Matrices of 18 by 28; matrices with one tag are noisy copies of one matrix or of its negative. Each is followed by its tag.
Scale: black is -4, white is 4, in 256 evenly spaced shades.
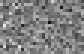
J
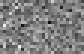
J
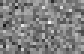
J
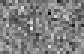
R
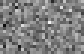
J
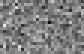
J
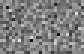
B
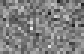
R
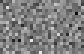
B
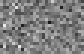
J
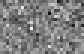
R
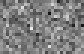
R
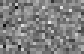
J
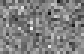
R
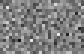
B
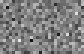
B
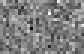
R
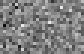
J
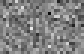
R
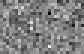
R
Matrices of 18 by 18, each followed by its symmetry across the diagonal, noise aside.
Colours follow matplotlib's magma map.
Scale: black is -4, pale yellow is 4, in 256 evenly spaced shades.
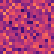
symmetric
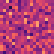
neither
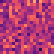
neither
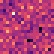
symmetric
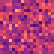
antisymmetric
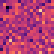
symmetric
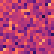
symmetric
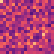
symmetric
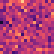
antisymmetric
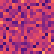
symmetric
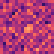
symmetric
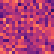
antisymmetric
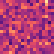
neither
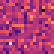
antisymmetric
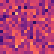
neither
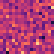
antisymmetric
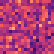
neither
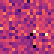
antisymmetric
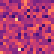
neither
